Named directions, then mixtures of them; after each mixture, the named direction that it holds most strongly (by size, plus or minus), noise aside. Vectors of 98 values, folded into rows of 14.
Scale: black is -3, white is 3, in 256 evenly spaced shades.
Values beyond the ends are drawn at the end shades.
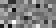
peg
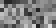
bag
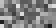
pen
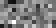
peg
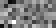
peg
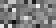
peg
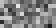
pen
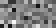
peg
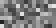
pen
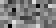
peg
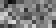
bag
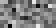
peg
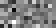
peg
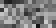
bag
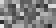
pen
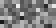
pen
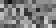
bag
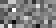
peg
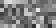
bag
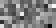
pen
